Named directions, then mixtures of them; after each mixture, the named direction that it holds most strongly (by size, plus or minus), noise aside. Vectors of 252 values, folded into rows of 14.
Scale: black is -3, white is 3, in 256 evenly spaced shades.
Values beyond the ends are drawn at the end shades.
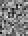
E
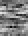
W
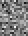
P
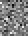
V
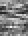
W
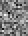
P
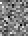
V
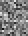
P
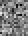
E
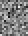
E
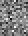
P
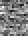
W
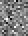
V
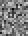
E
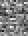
P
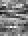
W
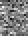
V
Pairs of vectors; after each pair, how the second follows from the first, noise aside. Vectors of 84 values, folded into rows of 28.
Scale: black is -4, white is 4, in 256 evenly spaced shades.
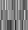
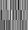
shuffled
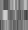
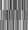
shuffled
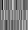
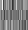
negated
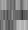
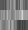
negated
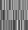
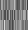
shuffled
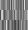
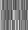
shuffled
